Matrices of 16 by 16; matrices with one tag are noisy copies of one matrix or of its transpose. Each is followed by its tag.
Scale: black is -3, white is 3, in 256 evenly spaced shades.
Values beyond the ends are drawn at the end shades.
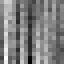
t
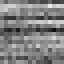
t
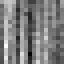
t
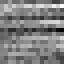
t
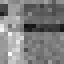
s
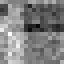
s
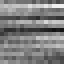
t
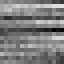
t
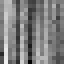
t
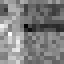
s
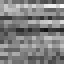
t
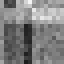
s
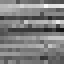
t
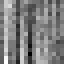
t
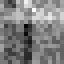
s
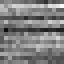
t
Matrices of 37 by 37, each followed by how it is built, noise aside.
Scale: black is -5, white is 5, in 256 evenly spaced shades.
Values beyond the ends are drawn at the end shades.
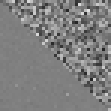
upper triangular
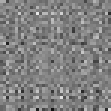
low rank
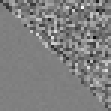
upper triangular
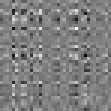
low rank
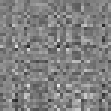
low rank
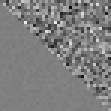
upper triangular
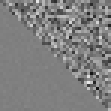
upper triangular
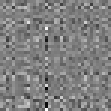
low rank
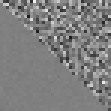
upper triangular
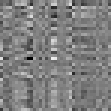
low rank
